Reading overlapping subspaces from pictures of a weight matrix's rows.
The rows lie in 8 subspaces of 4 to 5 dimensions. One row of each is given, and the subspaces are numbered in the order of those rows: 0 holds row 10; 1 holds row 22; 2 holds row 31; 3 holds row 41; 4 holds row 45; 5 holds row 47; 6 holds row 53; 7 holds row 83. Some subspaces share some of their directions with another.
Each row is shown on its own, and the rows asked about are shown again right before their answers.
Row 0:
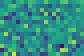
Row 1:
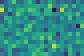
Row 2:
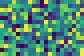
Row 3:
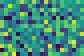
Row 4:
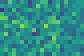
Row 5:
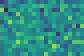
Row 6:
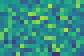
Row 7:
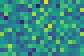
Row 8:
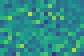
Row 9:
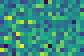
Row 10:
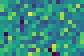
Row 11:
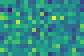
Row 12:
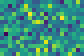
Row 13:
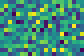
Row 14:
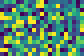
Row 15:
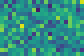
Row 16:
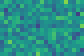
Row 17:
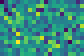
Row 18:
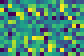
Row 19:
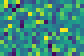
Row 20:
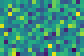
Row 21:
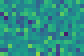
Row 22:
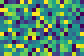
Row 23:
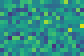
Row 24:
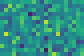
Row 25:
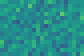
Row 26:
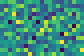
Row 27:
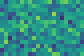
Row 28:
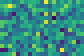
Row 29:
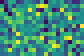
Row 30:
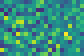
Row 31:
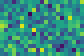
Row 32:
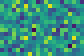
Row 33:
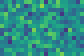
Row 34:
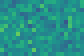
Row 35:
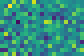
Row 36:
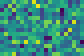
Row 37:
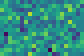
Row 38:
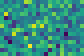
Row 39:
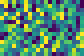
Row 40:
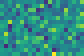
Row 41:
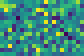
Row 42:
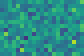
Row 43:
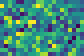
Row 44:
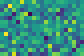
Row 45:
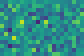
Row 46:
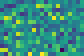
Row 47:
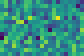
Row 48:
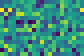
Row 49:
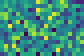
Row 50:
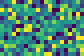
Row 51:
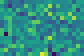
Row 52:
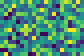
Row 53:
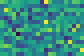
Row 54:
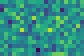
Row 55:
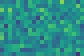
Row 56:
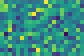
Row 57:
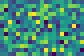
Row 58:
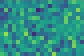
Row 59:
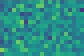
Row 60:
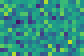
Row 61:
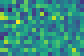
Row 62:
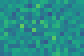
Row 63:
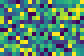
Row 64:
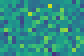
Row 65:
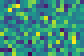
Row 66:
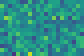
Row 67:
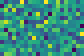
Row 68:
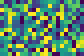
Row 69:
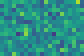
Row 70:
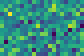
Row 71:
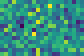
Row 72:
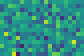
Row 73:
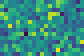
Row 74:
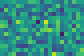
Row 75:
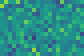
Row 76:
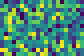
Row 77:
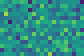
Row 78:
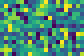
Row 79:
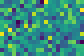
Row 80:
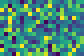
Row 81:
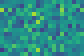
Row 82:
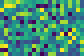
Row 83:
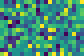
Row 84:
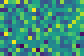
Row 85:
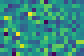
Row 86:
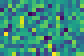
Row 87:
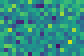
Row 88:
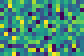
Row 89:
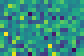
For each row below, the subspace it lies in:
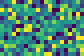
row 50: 6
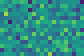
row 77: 4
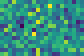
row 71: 2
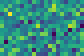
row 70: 0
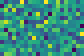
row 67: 1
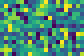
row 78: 1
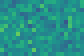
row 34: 2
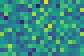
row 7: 4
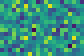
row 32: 4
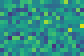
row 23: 0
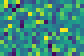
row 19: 1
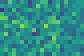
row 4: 5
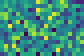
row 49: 7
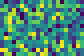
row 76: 1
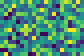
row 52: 0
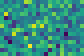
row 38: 7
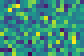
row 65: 1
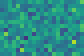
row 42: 4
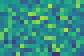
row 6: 5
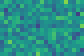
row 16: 0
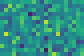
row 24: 6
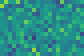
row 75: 1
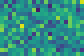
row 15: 2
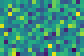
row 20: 0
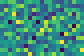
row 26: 6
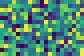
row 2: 6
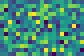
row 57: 6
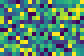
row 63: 4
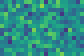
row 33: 7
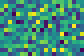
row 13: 6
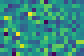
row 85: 6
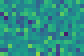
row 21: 7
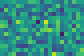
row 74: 6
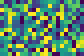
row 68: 1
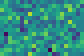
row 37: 0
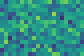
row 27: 0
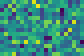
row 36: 2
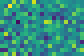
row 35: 2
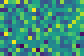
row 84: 1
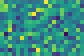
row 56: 3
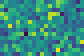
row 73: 7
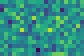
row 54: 3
